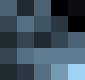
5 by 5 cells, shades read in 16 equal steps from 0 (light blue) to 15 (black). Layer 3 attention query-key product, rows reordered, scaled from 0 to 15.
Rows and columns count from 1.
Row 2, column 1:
10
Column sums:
52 47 42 46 43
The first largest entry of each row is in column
4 5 1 1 1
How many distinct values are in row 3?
3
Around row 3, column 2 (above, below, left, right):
7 7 12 12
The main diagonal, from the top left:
8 7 12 6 0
